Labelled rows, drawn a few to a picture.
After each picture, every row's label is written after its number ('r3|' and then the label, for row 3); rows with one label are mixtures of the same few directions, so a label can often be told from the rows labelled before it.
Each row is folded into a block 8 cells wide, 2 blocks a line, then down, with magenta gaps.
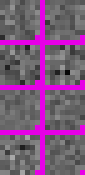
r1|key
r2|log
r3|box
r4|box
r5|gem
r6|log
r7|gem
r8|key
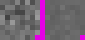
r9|gem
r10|key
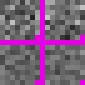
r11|gem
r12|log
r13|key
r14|log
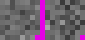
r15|gem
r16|key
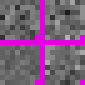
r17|key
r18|gem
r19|key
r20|log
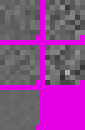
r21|gem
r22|key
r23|key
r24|box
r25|gem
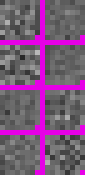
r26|box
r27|gem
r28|log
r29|log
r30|box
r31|box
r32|key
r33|key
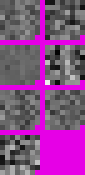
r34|key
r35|log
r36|box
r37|key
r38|key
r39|key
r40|log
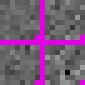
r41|gem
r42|gem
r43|box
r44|box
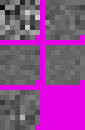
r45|gem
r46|log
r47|log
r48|gem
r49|box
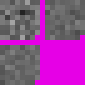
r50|gem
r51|gem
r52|key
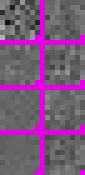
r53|key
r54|key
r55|box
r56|box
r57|key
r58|log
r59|log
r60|log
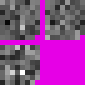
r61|box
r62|key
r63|box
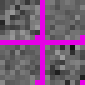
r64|log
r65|gem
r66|key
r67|box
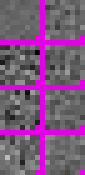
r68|gem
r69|log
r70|log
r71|box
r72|box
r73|log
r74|box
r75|log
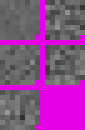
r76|box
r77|log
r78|gem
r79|log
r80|box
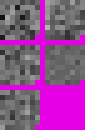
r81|key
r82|log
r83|gem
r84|gem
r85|log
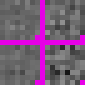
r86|box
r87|box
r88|box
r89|box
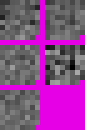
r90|log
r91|log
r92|gem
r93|log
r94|gem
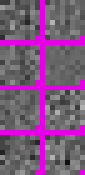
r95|log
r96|box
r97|key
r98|key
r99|box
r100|gem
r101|log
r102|box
